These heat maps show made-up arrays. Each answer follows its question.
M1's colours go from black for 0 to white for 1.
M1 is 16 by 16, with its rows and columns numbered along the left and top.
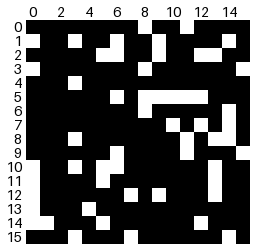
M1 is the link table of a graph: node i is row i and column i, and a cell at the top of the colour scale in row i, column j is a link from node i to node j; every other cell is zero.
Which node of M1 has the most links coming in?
node 0
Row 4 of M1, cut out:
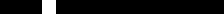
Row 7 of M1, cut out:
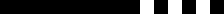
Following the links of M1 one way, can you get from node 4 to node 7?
yes
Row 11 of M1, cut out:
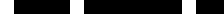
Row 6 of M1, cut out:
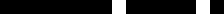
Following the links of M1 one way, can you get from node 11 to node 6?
yes
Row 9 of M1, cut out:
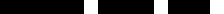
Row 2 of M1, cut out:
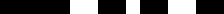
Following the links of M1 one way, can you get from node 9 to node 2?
no
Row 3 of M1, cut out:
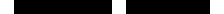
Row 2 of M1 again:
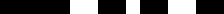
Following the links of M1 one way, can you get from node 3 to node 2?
no
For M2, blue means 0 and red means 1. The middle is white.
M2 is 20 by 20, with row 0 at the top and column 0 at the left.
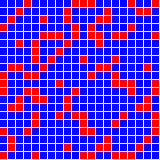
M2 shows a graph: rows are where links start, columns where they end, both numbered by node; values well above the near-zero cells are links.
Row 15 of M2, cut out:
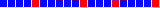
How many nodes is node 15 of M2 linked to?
4
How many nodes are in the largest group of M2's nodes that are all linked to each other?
4
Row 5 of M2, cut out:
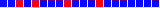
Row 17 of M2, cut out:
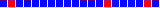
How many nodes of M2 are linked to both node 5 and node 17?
0
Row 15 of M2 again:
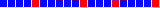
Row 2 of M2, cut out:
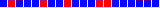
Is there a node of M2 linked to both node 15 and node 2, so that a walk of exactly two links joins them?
no
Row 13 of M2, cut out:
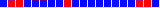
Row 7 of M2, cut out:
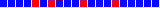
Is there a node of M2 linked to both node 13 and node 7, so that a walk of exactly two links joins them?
no
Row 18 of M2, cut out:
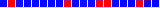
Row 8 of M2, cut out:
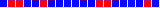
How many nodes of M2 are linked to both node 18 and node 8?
3
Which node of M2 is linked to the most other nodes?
node 4
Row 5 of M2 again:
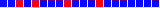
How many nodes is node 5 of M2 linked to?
4
